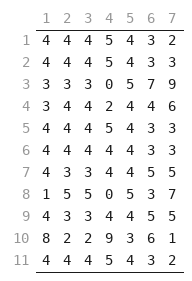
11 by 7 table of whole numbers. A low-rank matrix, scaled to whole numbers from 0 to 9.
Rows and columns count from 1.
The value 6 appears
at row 4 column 7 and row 10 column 6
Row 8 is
1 5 5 0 5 3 7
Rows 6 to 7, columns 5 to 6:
4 3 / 4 5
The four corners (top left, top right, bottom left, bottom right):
4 2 4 2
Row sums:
26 27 30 27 27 26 28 26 28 31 26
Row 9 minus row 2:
0 -1 -1 -1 0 2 2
